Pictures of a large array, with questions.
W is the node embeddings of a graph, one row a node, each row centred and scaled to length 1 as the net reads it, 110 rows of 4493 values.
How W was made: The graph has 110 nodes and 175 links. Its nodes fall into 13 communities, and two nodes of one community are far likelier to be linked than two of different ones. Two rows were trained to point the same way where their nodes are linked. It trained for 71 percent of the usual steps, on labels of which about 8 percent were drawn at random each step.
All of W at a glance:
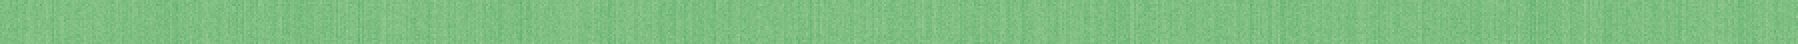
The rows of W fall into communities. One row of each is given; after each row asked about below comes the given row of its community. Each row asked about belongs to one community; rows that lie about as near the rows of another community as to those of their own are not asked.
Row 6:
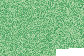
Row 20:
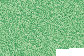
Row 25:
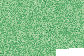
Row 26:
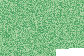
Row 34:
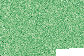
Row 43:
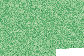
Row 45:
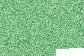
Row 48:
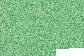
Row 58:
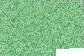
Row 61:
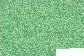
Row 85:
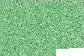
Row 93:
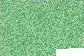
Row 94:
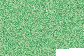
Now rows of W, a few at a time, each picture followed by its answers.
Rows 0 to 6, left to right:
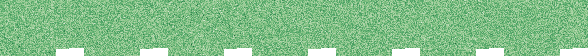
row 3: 61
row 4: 20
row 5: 93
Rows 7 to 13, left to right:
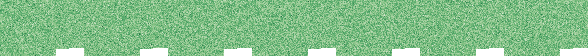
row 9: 94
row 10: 6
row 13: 45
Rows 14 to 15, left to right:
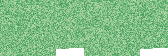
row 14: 6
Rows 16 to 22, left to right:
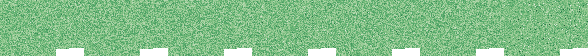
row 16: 26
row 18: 58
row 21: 94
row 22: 94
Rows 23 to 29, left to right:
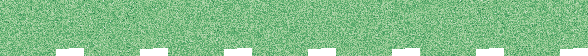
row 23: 25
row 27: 94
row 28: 61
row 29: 25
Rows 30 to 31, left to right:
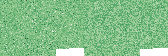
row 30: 20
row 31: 34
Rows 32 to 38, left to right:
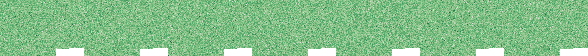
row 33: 93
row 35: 61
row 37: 25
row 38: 43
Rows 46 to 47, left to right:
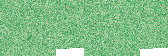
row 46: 94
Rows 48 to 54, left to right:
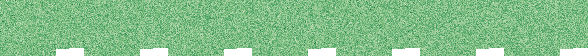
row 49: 48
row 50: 34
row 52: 85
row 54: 61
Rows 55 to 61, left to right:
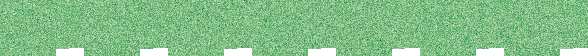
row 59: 48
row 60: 6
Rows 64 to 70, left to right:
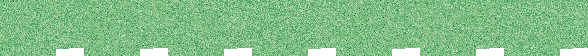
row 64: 20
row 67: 6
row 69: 20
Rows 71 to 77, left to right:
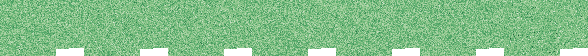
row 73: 93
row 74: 48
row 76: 94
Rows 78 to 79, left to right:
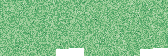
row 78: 34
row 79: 34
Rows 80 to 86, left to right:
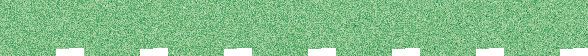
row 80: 43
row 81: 58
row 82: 43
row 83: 48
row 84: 48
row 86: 26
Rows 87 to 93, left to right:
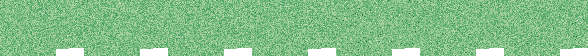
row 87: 25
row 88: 6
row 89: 25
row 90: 26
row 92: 26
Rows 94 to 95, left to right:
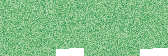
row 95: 34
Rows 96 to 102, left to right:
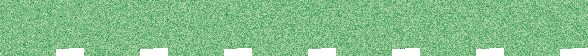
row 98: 34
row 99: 34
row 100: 25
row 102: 43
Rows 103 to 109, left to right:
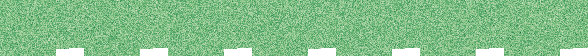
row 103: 25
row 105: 26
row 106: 6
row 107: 6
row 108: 94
